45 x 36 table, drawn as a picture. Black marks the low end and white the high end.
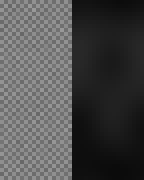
It is made of 1 by 2 panels. Panel 1,1: middling, checkered. Panel 1,2: very low, smooth, faint in contrast.
